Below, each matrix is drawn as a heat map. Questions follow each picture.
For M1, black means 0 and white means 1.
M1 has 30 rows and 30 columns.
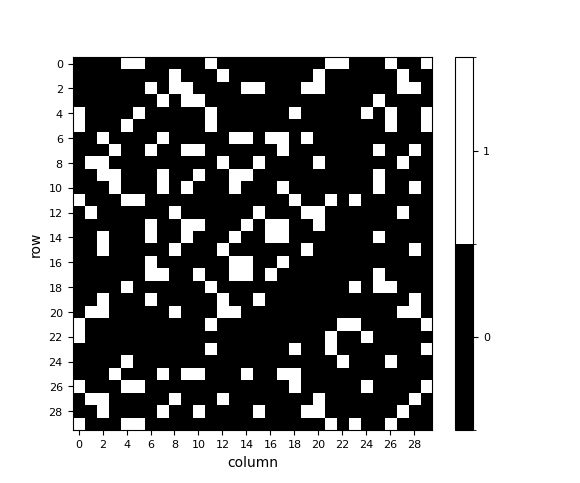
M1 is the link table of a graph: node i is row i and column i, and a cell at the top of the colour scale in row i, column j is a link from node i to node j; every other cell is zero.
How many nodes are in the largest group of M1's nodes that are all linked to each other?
5
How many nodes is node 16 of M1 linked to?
4
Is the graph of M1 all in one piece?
yes
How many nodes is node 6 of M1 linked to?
7
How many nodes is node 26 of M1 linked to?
6
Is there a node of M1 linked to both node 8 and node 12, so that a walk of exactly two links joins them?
yes
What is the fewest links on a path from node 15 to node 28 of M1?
1
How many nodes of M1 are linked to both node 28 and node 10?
1
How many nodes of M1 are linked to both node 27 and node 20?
5
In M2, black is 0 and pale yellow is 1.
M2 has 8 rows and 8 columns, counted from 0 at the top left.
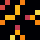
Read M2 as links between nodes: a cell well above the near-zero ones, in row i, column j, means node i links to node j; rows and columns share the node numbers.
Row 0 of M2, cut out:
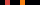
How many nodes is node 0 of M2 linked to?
2
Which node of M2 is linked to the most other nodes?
node 3
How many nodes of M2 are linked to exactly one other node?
2
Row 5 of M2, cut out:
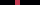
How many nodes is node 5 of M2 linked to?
1
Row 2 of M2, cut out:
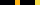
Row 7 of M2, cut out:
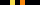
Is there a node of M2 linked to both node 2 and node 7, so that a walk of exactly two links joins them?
no
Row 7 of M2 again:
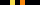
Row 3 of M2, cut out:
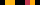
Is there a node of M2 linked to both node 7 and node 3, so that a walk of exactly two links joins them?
yes
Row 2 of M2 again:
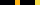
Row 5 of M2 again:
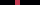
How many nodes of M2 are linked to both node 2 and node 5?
1
